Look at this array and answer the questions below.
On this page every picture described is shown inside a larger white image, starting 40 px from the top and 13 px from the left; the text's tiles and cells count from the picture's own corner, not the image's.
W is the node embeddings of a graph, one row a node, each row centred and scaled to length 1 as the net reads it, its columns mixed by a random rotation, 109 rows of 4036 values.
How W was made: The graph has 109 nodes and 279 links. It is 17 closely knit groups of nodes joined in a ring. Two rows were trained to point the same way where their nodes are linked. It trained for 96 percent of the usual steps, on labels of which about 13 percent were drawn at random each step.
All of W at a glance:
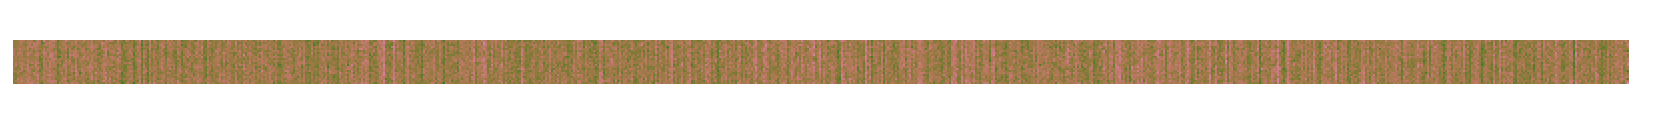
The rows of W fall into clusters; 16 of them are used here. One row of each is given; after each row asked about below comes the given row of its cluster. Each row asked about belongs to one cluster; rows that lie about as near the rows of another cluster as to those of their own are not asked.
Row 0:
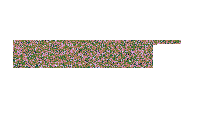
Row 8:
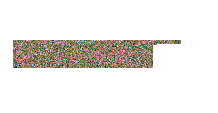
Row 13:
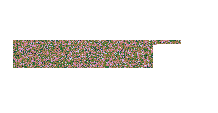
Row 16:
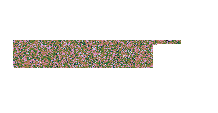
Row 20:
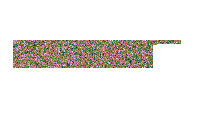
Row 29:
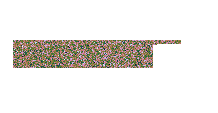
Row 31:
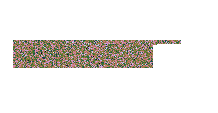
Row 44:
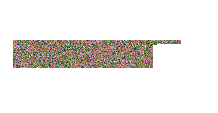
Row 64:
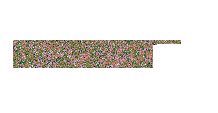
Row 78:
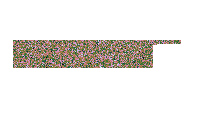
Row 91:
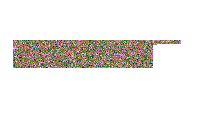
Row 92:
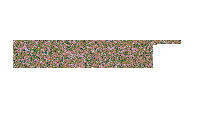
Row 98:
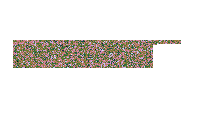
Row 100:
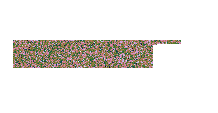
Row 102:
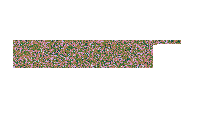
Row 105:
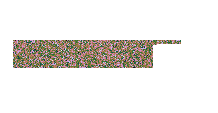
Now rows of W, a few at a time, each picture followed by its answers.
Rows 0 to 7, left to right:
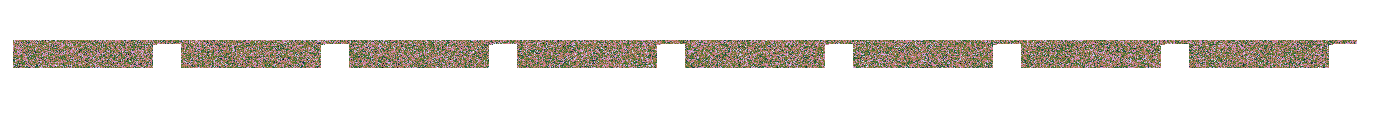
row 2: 78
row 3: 29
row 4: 8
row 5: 91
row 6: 100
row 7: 20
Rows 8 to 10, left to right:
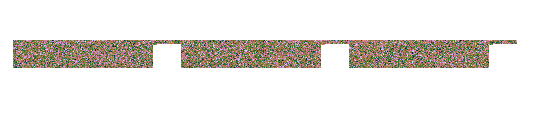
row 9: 91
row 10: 8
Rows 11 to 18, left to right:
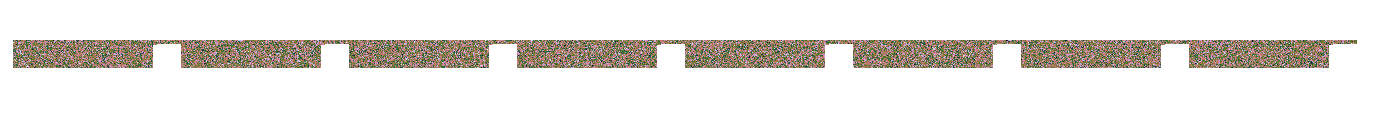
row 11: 91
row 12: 100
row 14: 98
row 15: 8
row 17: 0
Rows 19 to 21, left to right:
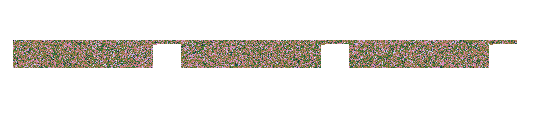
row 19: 16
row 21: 8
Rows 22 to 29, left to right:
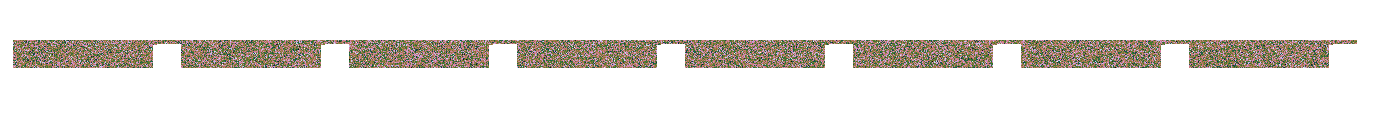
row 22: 31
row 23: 102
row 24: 0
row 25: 44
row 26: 44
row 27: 13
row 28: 31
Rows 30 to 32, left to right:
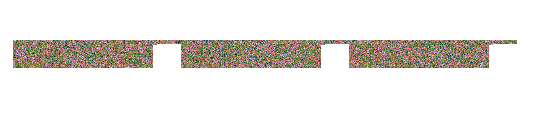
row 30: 29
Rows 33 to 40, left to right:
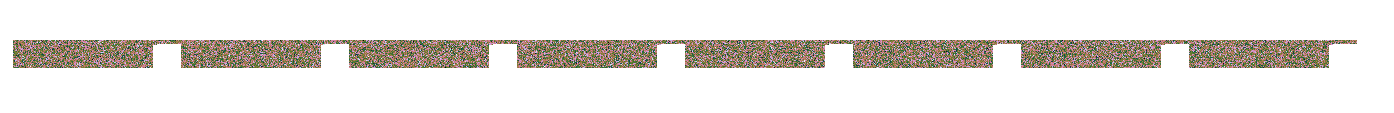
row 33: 13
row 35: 100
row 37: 98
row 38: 44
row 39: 31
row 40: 20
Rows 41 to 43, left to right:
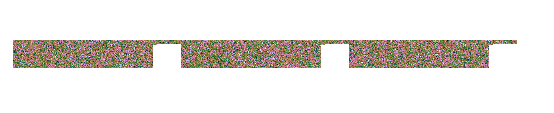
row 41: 44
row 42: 29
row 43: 13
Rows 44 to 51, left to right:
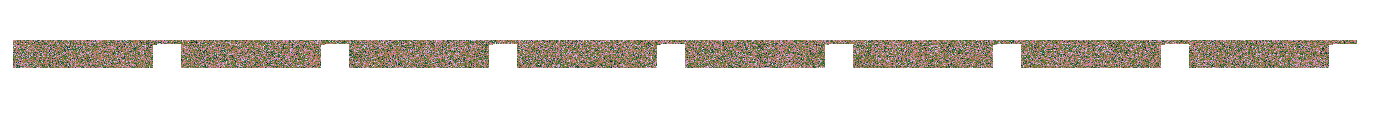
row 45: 0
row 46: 78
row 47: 105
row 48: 29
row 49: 98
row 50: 98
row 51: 44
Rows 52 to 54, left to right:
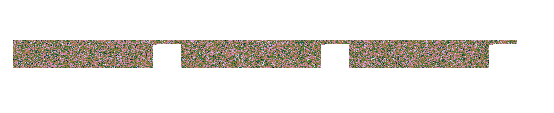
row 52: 0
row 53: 8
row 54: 78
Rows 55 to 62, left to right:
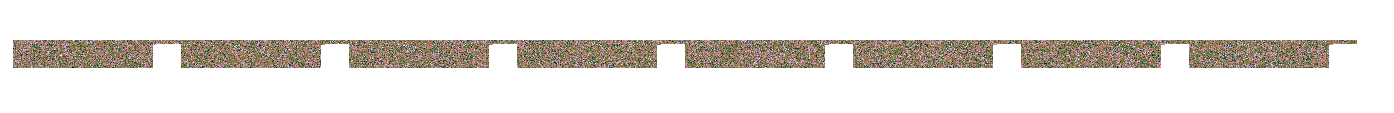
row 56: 92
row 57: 0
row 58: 31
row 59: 100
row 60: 100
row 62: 0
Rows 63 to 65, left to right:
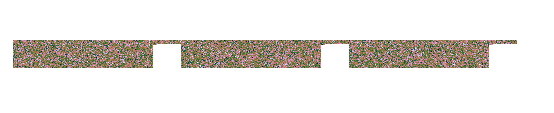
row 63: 13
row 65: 91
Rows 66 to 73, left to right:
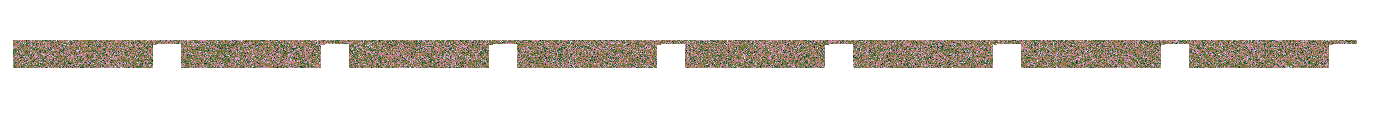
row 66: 91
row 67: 100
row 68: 64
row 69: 31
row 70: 105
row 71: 16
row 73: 91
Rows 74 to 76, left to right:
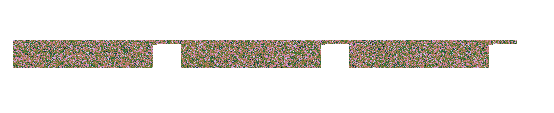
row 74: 44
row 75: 64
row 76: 44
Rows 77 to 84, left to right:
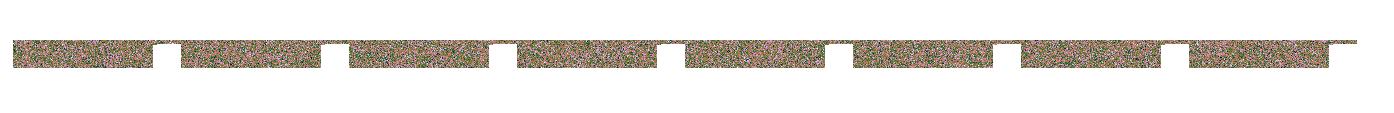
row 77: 64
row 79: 31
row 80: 92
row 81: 105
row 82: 29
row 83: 13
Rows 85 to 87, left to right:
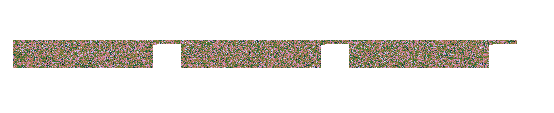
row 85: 78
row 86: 20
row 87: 91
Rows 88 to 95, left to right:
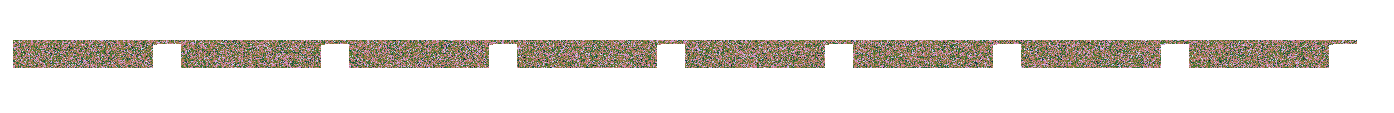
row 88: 102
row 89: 98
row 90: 102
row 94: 16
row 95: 102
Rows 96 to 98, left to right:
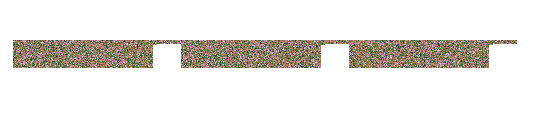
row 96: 13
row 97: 105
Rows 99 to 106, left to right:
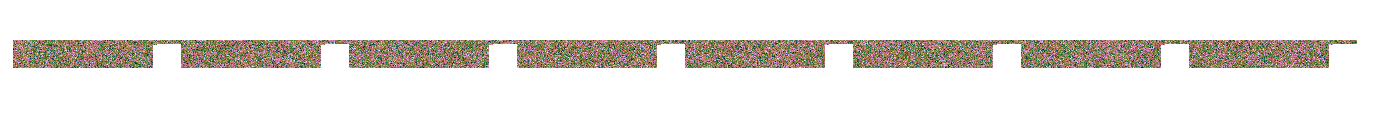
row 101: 20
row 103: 29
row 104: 98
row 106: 29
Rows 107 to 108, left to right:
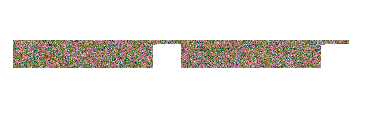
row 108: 100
